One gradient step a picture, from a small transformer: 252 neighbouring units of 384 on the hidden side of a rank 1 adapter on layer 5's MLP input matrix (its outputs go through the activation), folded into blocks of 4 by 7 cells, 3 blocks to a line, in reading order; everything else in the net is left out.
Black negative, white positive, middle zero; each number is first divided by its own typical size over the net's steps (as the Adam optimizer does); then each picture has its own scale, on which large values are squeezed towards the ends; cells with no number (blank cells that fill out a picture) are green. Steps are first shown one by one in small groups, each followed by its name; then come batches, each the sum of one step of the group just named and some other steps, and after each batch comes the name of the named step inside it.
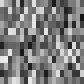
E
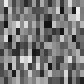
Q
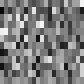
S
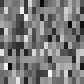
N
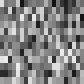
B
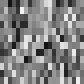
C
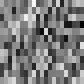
N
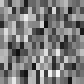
N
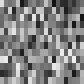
B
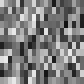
E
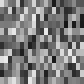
E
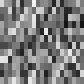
E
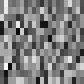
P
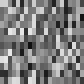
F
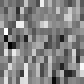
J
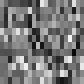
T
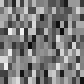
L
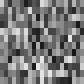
T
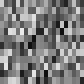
L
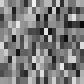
P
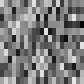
P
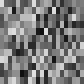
L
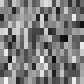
J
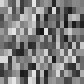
F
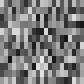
T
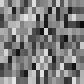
P
